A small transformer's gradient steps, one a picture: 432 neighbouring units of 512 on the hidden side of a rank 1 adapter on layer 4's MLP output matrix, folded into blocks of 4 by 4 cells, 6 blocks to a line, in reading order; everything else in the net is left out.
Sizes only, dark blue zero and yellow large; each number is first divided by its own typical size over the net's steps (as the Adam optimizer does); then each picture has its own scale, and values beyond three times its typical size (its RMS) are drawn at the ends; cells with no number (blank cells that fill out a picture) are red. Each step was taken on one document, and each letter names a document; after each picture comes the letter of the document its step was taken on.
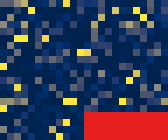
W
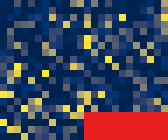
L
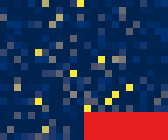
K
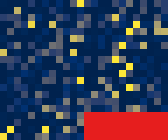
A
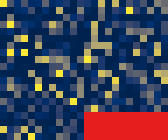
W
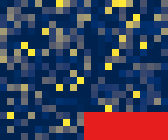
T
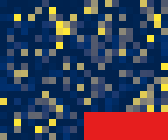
L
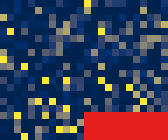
L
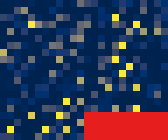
A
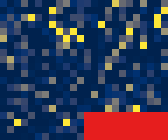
T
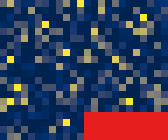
W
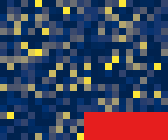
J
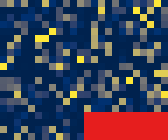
W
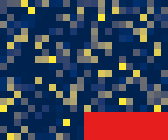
W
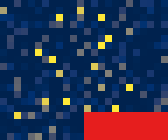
K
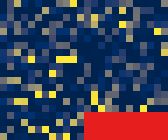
J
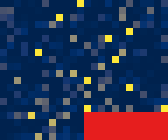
K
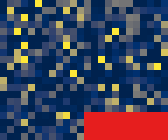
J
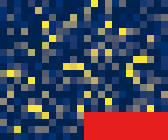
L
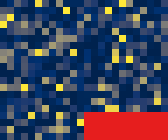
J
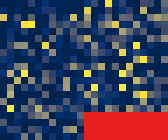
L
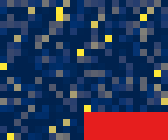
W
